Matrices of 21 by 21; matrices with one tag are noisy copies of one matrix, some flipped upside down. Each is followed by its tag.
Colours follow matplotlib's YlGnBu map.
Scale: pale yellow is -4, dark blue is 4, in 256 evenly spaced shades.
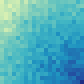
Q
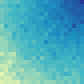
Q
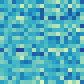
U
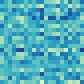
U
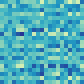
U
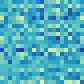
U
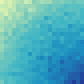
Q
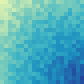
Q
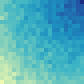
Q
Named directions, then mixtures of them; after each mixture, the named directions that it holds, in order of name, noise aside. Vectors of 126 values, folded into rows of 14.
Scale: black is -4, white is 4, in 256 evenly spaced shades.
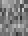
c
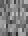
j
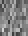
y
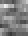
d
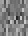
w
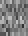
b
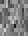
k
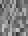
y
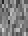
k, y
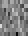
c, j, k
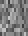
b, k, y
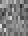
b, c, k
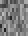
b, c, k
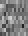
b, k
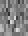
k, w, y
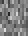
j, k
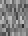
b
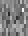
c, j, w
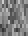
k, y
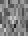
k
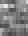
d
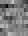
d
